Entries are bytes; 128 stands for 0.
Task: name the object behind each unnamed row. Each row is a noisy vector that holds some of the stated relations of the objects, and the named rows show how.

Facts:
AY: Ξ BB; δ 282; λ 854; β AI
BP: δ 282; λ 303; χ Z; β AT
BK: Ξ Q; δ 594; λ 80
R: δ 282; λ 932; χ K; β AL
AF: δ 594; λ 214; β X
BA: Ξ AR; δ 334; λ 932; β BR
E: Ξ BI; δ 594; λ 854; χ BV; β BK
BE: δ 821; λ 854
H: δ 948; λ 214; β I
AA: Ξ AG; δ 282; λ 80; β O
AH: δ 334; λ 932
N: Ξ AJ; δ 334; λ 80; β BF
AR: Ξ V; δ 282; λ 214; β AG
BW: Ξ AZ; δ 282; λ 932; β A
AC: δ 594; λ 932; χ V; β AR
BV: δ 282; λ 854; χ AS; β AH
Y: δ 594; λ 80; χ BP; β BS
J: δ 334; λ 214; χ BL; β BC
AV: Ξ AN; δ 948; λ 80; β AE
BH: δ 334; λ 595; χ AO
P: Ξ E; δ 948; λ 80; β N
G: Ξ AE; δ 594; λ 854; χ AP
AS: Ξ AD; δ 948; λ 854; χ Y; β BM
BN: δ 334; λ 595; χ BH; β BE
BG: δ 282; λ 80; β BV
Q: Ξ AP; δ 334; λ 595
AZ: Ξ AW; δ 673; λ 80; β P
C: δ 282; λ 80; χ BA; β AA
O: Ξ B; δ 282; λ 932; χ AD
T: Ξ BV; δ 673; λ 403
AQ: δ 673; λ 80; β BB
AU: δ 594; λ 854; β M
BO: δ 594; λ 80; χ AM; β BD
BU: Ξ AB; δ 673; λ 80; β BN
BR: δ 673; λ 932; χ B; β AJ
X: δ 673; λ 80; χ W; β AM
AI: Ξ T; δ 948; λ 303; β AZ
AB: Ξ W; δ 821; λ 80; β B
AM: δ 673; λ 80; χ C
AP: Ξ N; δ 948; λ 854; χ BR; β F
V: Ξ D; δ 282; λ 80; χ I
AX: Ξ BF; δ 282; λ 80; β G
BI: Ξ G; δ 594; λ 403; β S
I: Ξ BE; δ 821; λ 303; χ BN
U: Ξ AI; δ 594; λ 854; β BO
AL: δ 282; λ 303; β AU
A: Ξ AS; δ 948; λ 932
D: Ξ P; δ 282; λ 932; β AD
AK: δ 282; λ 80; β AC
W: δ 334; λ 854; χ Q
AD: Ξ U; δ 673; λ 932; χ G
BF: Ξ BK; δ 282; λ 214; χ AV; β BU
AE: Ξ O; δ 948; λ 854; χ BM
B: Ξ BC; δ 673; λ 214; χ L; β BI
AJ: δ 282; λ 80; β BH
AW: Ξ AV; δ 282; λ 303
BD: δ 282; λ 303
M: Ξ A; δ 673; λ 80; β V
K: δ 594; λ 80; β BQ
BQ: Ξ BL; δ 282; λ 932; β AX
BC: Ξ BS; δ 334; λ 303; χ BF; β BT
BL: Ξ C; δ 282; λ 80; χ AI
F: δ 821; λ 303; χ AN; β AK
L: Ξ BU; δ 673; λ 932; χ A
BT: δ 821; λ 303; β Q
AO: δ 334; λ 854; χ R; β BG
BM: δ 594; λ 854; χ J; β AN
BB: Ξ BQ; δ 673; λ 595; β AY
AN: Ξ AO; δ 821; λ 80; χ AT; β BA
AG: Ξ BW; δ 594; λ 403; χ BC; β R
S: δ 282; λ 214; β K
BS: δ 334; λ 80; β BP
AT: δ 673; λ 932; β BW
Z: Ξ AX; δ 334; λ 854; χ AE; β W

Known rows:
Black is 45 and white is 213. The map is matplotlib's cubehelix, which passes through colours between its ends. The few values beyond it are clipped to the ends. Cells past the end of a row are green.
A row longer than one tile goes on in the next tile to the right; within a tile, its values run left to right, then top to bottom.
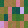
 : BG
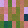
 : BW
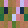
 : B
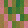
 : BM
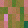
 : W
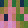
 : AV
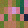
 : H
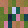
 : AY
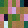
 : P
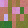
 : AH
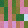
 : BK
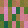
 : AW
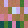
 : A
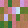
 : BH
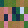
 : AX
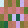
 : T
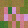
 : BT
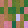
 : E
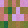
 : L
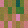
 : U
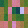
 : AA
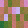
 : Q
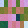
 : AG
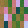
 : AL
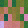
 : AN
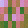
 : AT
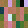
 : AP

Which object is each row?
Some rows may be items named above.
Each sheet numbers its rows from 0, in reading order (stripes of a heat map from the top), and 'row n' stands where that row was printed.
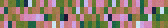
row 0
BE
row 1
AG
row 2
AZ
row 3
D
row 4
AG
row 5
AK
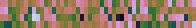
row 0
BQ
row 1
F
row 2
S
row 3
AF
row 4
AQ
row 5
BQ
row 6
AG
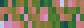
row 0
AN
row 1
AO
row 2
O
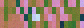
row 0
AF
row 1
F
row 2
R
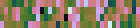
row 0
AO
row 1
AK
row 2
BB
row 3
BI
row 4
AE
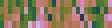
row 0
Z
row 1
AB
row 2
AF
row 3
G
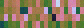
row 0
BC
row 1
J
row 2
BA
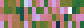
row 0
AU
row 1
AC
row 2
AI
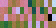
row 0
AH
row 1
M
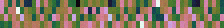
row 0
BN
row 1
BS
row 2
AS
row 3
BU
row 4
BS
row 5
V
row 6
N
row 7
BS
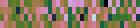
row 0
BV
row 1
H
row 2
AR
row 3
AP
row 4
BF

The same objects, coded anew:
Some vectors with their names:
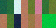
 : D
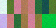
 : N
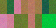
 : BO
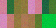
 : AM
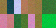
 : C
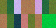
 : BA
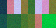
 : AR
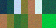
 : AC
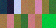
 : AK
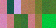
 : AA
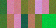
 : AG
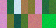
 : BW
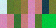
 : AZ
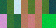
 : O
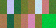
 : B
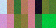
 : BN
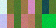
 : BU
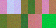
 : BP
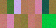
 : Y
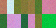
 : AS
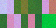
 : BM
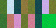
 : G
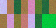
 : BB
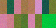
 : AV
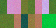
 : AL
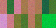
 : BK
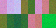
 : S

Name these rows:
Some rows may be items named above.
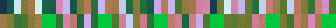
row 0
AC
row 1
AO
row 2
AE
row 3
AQ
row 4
J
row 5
BC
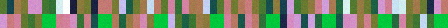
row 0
M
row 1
BE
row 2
B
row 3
A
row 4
P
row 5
AP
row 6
E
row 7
AY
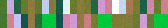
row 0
AU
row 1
E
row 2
AI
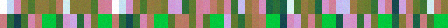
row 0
BF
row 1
AS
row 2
BF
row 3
T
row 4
AH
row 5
E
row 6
Z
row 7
F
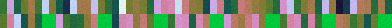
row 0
AU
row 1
R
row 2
E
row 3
BV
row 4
BS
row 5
W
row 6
V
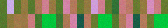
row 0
BI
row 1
AG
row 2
AG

